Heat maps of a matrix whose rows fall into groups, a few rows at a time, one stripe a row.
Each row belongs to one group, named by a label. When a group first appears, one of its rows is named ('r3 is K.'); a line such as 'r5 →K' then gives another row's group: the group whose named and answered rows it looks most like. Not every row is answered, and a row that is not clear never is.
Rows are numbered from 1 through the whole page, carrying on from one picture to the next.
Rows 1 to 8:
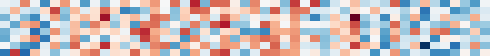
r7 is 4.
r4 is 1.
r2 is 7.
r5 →4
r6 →1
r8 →1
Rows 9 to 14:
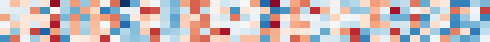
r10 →1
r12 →7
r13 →1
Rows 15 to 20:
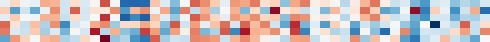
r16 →4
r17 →7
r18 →1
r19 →1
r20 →7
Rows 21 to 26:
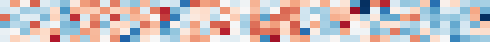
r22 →4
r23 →4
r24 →1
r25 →1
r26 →7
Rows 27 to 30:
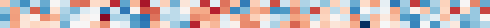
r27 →4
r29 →7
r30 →7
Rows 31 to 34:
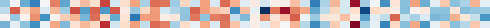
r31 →4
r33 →1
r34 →4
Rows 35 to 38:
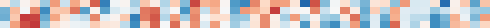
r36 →1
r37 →1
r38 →1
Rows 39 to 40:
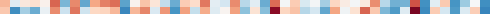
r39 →4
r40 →4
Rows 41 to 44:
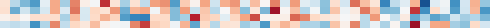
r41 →4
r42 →4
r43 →7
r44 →4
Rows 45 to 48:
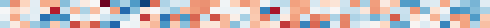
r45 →7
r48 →1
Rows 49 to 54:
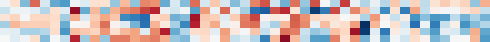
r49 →1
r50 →4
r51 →7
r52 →7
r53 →4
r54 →4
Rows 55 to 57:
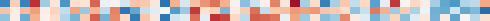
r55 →1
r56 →7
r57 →1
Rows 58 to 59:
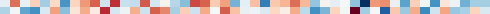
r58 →7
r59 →4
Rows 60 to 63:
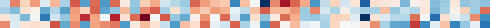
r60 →7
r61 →1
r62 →4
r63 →4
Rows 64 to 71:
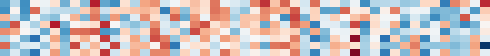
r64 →1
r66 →1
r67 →7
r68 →1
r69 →4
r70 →4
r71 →4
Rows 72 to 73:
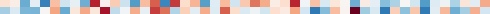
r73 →4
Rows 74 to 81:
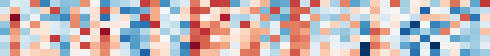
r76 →1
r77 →7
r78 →7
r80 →7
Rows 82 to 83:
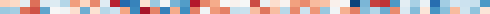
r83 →1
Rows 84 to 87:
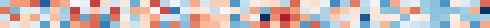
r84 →1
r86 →7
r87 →1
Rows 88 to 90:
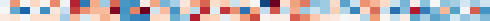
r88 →7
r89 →4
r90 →7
